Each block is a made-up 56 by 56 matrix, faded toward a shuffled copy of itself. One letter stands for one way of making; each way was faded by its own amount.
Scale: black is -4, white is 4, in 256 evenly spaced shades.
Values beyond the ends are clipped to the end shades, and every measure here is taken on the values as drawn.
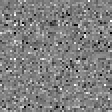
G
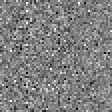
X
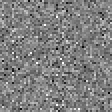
X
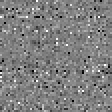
G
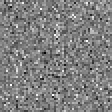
X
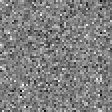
X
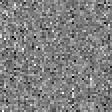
X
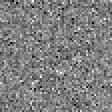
X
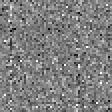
X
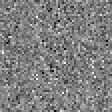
X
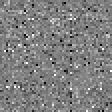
G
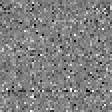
G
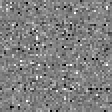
G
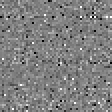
G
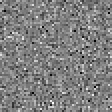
X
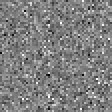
X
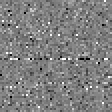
G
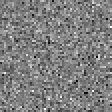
X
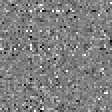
G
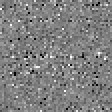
G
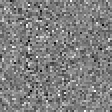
X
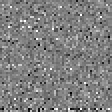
G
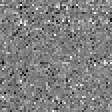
G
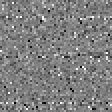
G
